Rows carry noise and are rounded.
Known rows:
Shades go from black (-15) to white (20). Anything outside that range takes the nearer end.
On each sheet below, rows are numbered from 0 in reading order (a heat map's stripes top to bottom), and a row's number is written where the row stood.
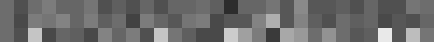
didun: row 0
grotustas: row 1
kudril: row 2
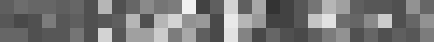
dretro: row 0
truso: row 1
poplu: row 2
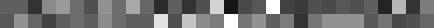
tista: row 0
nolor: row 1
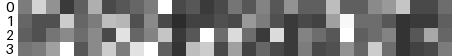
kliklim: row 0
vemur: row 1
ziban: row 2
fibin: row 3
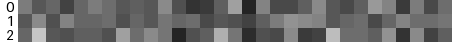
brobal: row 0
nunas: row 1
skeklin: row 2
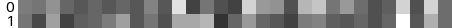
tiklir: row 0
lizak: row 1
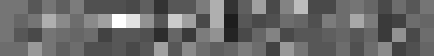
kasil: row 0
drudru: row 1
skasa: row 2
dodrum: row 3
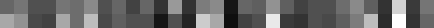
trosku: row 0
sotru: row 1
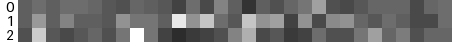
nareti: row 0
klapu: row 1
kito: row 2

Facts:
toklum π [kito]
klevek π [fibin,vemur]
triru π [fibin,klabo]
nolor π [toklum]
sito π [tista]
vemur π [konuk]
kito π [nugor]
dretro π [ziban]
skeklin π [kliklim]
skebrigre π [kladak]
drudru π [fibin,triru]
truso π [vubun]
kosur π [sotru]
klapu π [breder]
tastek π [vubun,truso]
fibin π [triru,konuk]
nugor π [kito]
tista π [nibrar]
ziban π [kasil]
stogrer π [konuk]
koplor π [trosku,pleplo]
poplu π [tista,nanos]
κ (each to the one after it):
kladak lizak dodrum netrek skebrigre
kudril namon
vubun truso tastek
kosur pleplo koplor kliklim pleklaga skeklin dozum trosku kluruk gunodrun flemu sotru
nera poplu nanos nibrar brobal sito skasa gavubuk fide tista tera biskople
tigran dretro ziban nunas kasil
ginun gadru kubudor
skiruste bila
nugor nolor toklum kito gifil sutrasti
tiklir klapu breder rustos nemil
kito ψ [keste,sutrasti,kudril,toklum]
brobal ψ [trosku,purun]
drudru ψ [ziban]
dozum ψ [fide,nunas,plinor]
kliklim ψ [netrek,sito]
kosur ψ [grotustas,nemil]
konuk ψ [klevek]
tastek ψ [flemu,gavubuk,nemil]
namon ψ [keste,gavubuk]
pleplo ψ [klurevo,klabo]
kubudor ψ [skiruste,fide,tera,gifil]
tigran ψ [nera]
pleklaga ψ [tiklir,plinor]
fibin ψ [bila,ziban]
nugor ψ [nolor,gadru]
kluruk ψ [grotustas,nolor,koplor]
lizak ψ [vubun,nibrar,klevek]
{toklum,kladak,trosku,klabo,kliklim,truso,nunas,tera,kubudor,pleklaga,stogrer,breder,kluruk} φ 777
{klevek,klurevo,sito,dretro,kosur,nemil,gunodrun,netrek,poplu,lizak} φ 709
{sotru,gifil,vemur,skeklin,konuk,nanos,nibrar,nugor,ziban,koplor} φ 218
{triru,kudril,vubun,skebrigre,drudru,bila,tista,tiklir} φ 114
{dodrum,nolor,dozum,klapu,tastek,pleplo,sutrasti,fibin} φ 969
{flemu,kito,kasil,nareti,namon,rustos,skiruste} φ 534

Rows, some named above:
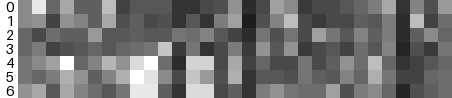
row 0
dozum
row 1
fide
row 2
klurevo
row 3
sito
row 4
fibin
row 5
drudru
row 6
triru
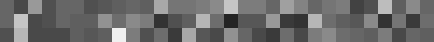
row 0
gadru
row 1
skeklin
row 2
toklum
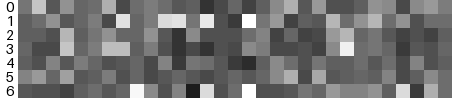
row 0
pleklaga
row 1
kosur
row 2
stogrer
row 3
vemur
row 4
nemil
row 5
plinor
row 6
nugor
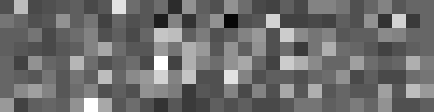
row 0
toklum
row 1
gunodrun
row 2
breder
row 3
koplor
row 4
pleplo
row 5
poplu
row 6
kubudor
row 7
konuk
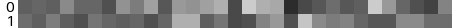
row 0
tastek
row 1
breder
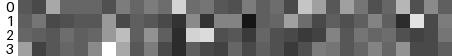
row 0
bila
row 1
trosku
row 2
klevek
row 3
konuk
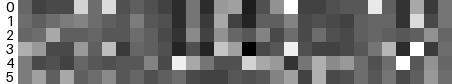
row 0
kluruk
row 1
gavubuk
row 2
keste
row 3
sotru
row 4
vubun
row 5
plinor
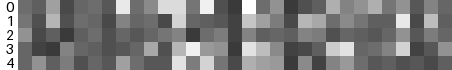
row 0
kosur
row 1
kudril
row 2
nanos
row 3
truso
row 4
klapu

